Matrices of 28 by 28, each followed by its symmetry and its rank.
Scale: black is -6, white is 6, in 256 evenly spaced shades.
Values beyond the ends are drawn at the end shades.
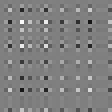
symmetric, rank one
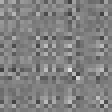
symmetric, rank three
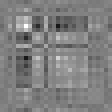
symmetric, rank two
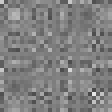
symmetric, rank three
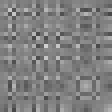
symmetric, rank two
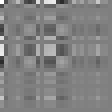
symmetric, rank one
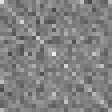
symmetric, rank five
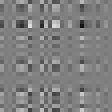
neither, rank one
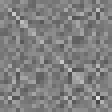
symmetric, rank five
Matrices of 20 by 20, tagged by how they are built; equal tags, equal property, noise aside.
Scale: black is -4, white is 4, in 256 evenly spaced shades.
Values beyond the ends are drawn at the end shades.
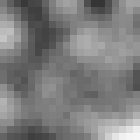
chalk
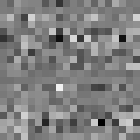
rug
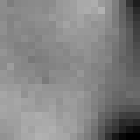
chalk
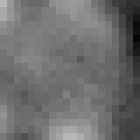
chalk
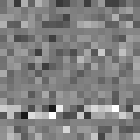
rug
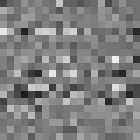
rug
